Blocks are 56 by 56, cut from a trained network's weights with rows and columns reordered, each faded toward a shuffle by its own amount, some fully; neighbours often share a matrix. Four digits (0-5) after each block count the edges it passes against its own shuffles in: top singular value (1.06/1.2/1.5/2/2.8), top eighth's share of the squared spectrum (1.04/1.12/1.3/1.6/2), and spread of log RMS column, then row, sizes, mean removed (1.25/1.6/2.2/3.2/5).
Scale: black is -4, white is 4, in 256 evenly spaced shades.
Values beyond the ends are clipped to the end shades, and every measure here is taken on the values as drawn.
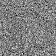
1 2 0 1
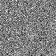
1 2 0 0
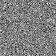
2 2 0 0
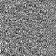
3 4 2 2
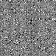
2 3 0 2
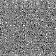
2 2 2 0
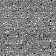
2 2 2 0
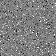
0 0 0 0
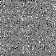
2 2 1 0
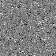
0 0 0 0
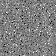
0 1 0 0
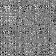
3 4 1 3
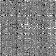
3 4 1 3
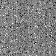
2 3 0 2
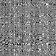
3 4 0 3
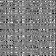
3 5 1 4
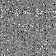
2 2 0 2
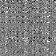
3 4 1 3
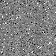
0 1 0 0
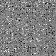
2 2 0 1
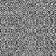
4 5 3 2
